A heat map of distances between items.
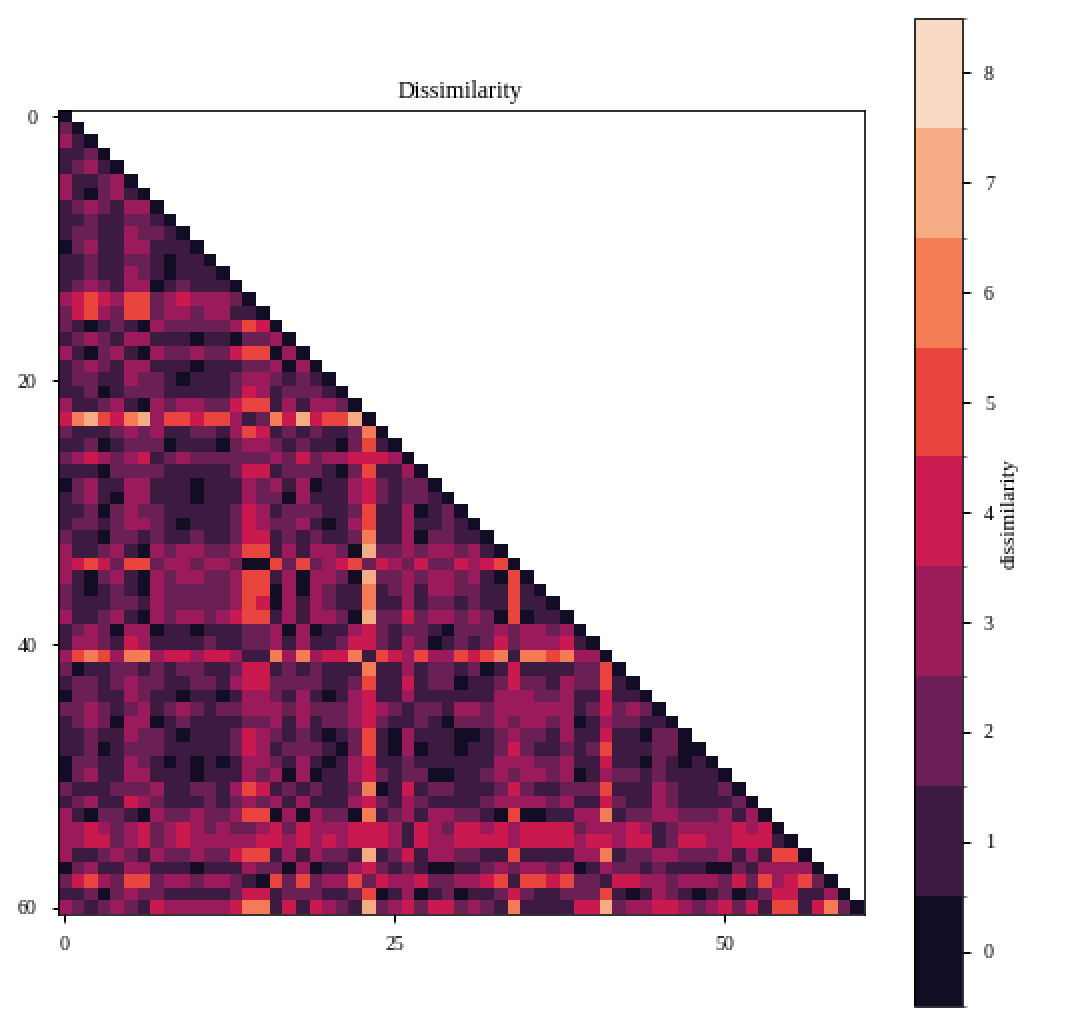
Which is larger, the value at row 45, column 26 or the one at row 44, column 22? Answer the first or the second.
the second
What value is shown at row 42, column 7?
2
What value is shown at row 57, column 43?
2
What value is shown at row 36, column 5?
1
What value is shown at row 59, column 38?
2
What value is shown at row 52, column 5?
4
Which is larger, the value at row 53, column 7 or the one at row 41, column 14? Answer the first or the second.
the first
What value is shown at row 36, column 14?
5
